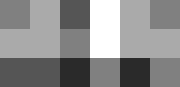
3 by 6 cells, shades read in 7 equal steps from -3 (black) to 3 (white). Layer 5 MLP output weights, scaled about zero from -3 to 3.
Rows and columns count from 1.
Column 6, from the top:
0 1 0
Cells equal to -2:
2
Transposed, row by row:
0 1 -1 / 1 1 -1 / -1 0 -2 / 3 3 0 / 1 1 -2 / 0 1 0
